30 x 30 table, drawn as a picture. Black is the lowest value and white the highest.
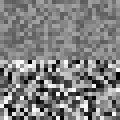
Neither half mirrors the other. The top part is calmer, up to a seam about 50% of the way down. No regular stripes run through it. There is no overall slope.
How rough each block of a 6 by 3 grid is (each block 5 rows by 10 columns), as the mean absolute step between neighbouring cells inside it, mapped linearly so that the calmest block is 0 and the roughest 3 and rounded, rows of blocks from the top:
000 | 000 | 000 | 222 | 232 | 322
